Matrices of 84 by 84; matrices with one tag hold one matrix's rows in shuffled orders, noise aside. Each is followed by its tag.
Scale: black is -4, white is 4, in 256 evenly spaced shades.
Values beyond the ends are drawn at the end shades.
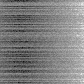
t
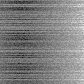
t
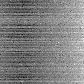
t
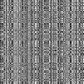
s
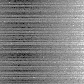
t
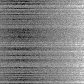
t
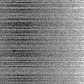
t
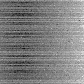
t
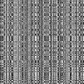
s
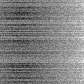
t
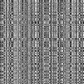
s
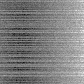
t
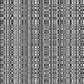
s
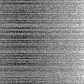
t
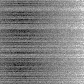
t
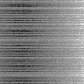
t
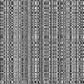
s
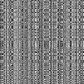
s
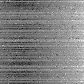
t
